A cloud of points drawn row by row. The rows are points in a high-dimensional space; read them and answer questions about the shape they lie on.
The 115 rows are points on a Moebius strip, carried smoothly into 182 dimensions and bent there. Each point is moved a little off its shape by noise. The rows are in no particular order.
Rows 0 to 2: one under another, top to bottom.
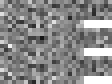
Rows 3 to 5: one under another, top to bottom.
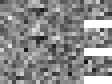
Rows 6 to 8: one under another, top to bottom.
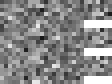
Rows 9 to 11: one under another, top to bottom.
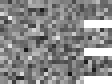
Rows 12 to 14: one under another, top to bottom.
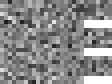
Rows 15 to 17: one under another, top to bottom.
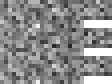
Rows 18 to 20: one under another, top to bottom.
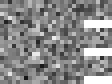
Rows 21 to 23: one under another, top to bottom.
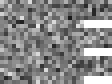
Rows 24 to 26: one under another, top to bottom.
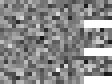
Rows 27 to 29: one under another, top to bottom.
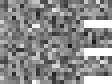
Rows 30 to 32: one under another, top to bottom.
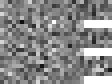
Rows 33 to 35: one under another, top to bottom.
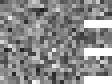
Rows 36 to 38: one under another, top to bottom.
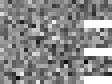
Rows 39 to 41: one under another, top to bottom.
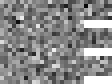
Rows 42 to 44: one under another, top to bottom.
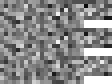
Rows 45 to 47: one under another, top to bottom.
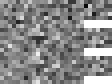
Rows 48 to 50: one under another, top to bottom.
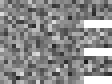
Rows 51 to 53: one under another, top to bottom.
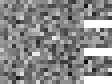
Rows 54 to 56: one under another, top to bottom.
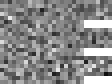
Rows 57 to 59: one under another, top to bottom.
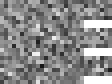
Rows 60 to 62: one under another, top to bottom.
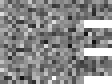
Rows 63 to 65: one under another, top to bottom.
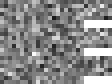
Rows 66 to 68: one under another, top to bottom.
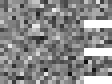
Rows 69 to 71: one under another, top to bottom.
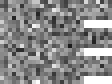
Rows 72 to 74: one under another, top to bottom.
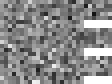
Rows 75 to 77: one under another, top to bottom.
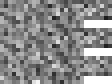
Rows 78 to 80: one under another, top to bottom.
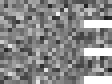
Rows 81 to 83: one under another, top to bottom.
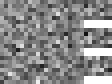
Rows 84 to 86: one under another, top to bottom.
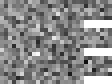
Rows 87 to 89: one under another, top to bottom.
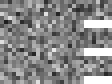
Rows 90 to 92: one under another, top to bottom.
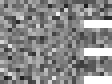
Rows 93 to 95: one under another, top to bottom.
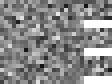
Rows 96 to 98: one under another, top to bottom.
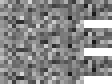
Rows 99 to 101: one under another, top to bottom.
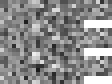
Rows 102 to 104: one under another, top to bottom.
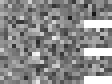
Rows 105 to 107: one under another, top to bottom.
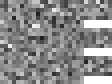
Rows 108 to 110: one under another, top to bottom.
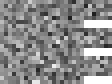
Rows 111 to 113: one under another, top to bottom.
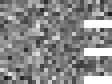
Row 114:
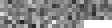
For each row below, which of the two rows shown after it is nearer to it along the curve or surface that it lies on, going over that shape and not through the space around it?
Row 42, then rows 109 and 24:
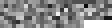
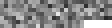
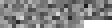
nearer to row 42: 109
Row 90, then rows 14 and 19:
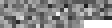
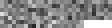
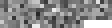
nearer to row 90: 19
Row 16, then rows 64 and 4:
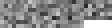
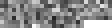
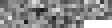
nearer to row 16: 64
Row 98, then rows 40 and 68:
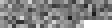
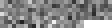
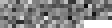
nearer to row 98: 68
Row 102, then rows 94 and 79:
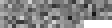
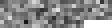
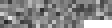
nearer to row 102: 79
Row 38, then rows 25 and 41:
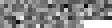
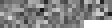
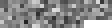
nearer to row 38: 41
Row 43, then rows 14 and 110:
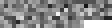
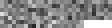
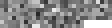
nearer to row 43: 110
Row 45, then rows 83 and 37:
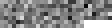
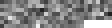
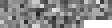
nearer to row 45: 37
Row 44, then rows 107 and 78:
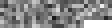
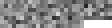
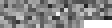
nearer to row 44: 78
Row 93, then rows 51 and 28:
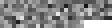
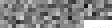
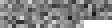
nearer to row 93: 51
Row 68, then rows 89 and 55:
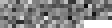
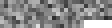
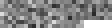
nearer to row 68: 55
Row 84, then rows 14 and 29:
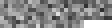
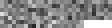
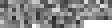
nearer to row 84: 29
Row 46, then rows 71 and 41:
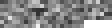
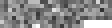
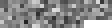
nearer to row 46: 41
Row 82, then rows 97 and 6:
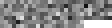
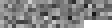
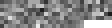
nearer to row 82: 97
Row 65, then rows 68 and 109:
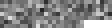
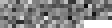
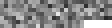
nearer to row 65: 68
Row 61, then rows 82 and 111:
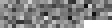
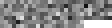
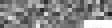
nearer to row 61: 82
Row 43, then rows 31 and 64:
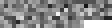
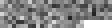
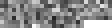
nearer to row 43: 64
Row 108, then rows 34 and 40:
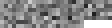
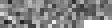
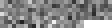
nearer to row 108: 40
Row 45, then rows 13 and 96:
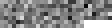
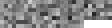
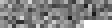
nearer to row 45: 13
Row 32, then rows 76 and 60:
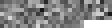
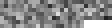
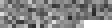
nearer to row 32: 60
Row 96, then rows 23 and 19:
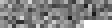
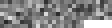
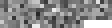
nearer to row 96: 23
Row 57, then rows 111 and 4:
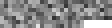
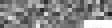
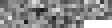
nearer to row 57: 4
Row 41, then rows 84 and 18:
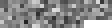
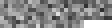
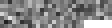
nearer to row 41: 84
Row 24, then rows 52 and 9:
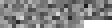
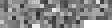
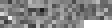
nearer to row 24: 52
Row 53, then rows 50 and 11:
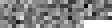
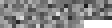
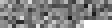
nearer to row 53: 50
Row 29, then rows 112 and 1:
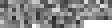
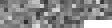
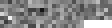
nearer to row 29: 112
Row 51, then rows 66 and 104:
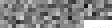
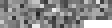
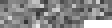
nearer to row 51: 66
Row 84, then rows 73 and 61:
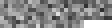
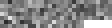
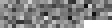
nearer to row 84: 61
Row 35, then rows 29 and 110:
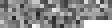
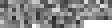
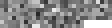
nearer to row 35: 29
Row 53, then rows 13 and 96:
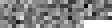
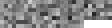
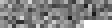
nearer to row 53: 13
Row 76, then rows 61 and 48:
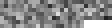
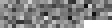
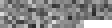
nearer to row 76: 61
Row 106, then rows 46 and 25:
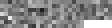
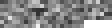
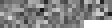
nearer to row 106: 25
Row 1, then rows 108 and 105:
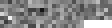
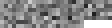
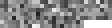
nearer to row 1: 108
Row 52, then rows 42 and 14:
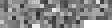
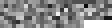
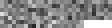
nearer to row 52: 42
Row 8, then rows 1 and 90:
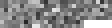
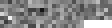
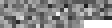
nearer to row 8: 90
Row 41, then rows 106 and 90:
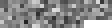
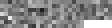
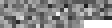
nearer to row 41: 90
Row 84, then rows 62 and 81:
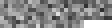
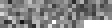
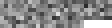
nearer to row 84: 81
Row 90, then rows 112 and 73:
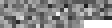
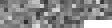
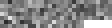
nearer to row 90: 112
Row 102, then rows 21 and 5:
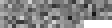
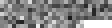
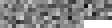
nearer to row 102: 21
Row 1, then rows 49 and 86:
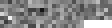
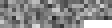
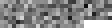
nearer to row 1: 86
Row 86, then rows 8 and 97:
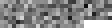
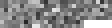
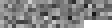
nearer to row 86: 97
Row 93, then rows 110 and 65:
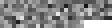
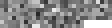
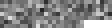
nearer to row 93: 110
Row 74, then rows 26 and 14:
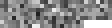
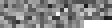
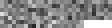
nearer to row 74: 26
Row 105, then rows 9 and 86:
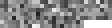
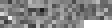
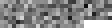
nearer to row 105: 86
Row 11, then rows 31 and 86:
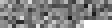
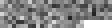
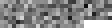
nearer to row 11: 31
